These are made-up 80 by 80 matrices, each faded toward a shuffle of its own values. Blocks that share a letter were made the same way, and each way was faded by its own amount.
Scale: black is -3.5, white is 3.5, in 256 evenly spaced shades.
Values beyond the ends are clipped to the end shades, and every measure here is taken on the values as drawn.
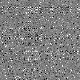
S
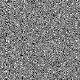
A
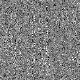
A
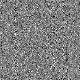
A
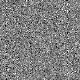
A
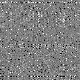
S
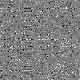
S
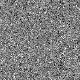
A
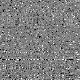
S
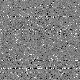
S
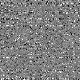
S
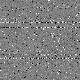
S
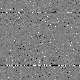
S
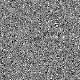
A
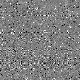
S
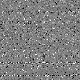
S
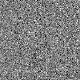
A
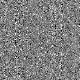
A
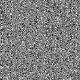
A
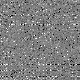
S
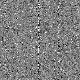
A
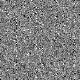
A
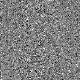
A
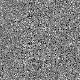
A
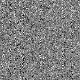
A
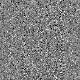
A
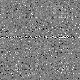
S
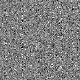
A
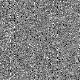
A
